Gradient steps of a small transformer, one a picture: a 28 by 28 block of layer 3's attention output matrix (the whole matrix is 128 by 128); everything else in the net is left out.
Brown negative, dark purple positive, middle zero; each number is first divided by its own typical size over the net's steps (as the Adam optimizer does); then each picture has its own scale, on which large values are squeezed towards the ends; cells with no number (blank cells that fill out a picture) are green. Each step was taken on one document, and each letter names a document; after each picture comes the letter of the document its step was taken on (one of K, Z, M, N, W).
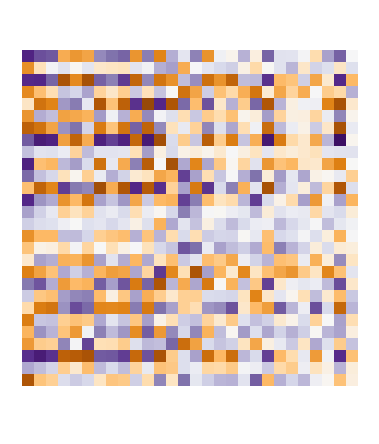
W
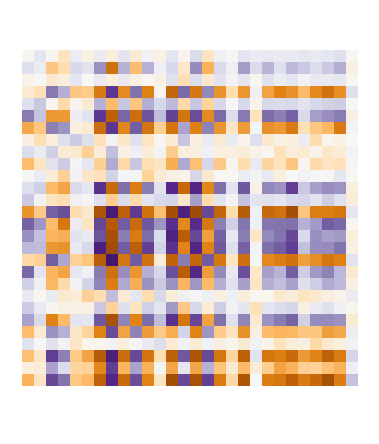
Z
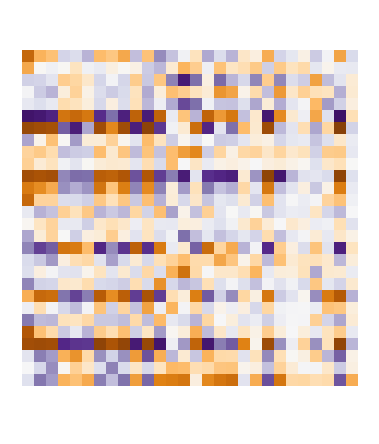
W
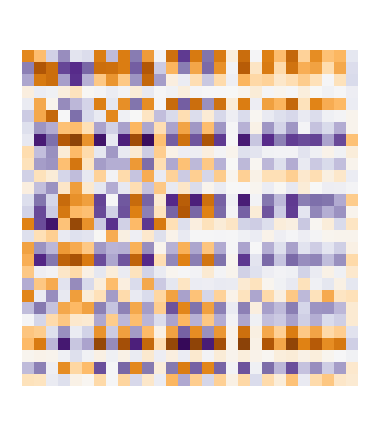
W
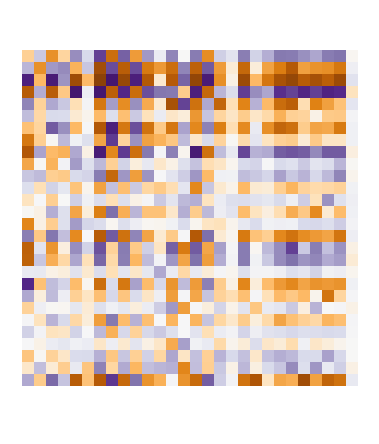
Z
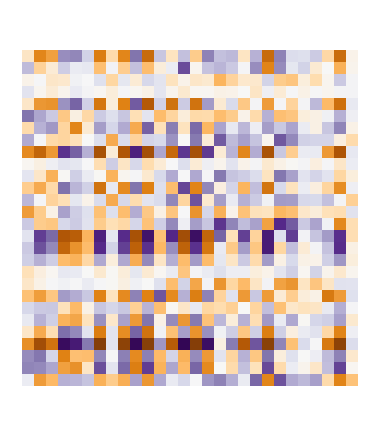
W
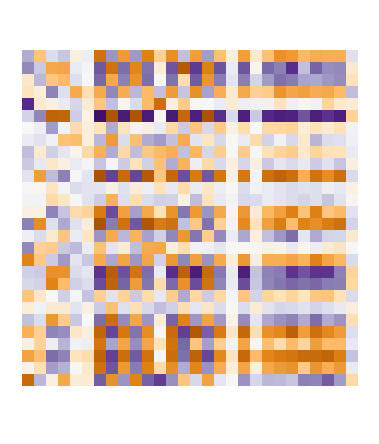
Z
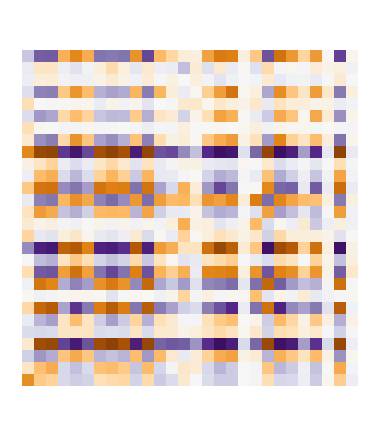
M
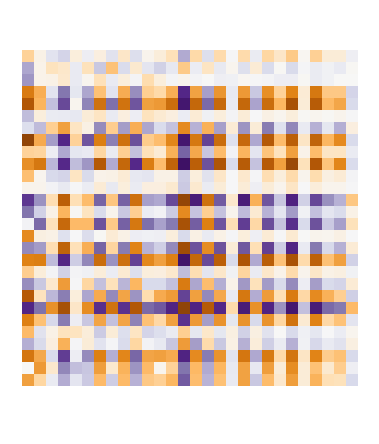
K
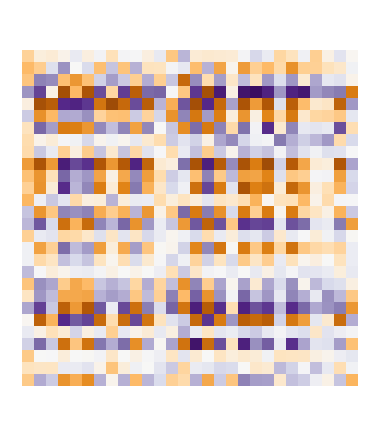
K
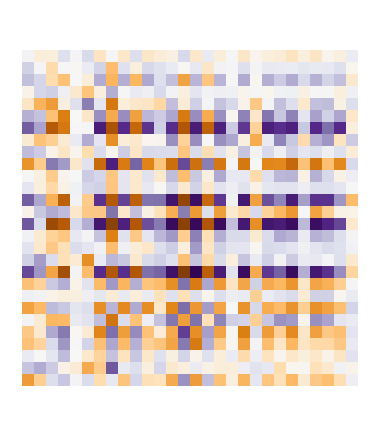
Z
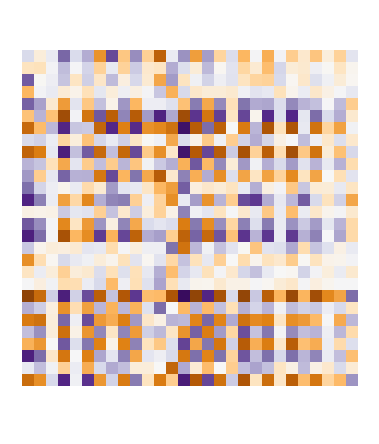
K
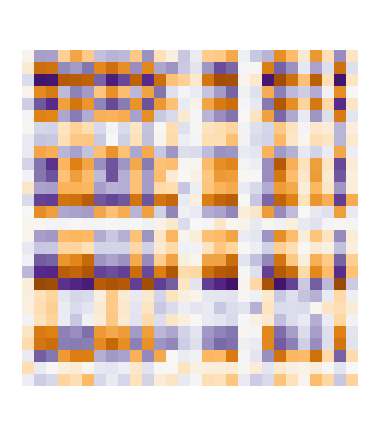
M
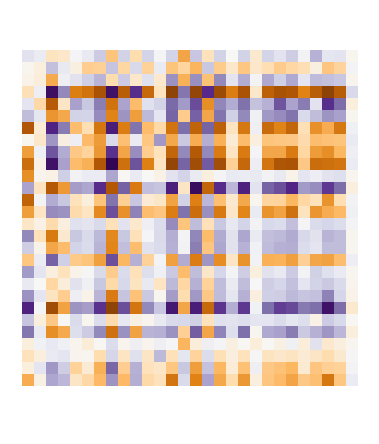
Z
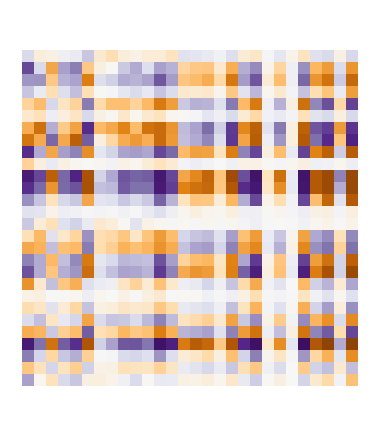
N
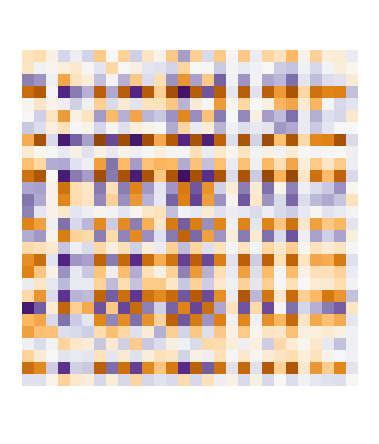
K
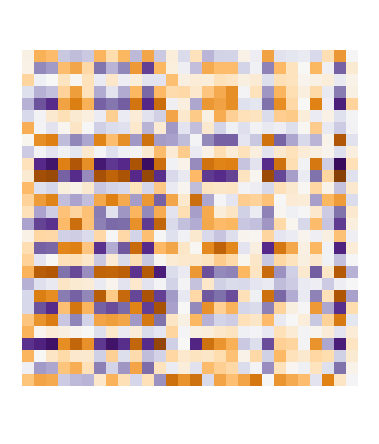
W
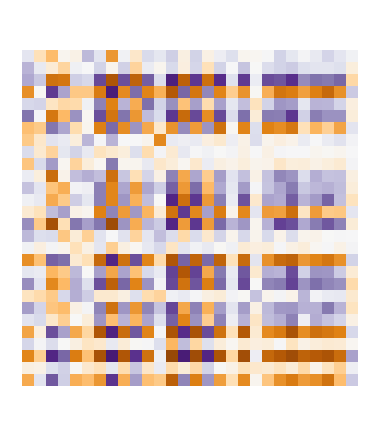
Z
